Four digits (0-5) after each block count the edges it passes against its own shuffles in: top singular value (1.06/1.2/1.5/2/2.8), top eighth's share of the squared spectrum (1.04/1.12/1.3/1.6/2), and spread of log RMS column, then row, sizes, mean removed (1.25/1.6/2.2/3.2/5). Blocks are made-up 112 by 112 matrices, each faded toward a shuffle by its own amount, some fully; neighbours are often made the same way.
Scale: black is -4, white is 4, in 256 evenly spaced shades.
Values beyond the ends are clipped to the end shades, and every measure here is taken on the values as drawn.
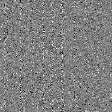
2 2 3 0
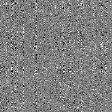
2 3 4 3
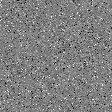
0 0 0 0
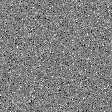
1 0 0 0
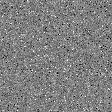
0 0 0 0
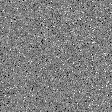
0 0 0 0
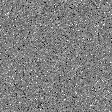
0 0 0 0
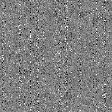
2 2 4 0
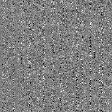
2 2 4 0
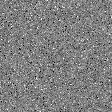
0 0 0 0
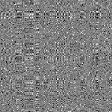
5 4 3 3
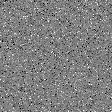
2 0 0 0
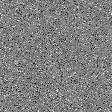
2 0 0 0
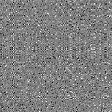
5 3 2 2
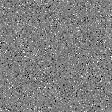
3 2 0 0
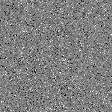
3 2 0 0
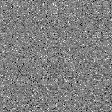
4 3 1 1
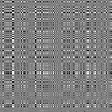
5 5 5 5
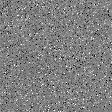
2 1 0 0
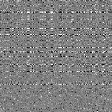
5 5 2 4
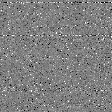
4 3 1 2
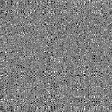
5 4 3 3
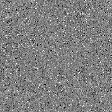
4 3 1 1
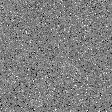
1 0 0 0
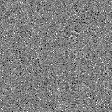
4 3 1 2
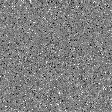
2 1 0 0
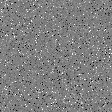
0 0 0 0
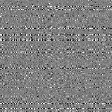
5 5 2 4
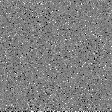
3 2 0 1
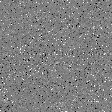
2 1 0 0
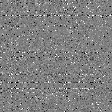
4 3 1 2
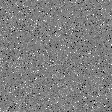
1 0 0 0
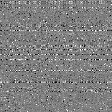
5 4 2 3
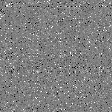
4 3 1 2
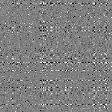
5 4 3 3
